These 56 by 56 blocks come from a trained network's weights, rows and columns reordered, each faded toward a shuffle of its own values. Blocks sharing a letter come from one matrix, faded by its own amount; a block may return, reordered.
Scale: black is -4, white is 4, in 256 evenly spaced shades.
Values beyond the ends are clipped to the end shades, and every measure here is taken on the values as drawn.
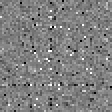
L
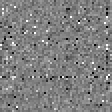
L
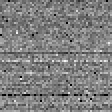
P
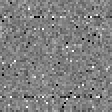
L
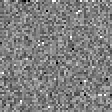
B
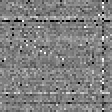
P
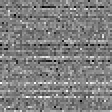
P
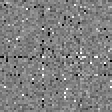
L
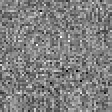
B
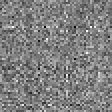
B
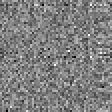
B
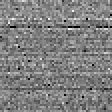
P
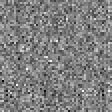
B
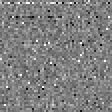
L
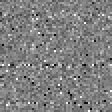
L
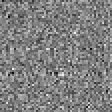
B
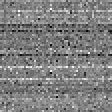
P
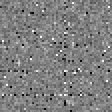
L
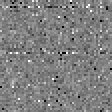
L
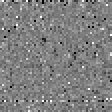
L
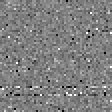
L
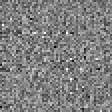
B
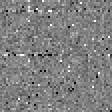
L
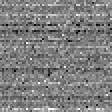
P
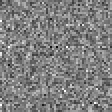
B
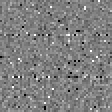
L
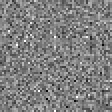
B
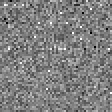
B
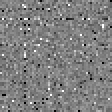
L
